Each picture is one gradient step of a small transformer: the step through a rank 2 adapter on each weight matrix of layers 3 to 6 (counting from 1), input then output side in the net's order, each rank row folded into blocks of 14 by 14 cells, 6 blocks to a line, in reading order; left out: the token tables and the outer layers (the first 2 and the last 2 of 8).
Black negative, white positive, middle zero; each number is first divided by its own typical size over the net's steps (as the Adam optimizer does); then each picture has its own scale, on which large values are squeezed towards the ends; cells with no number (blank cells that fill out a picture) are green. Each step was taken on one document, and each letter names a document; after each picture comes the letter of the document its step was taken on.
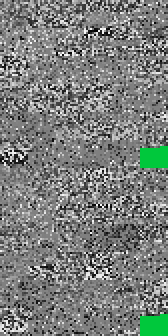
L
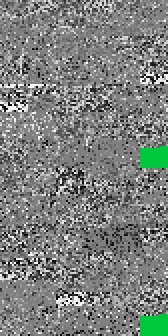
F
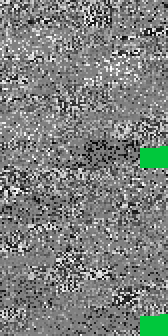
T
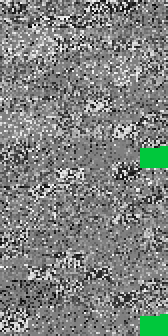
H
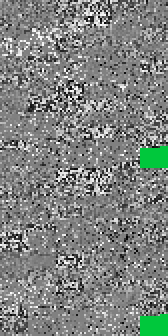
T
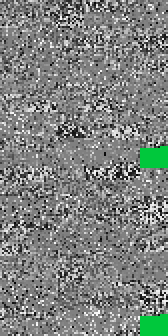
L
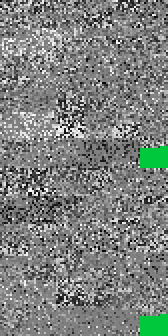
T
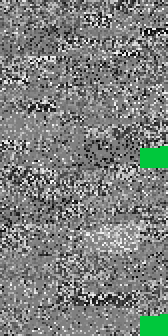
H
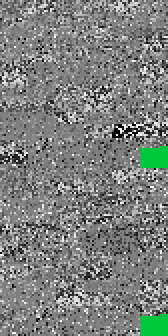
F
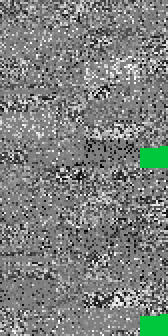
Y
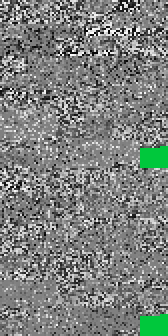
T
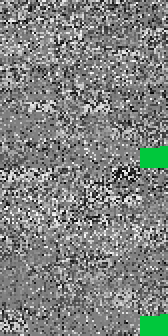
H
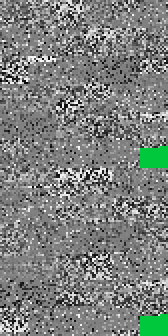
L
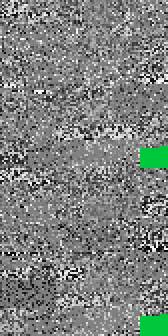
L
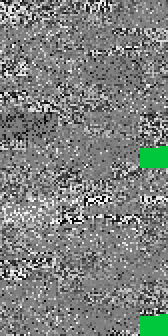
L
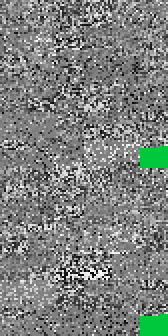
H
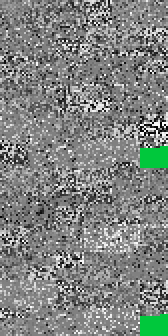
T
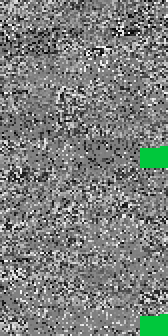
H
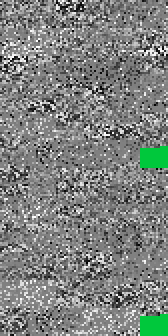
Y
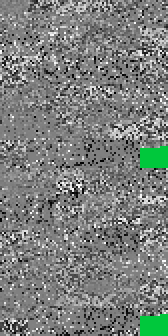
F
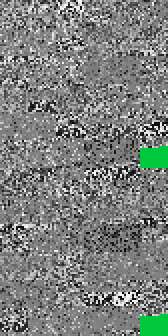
H
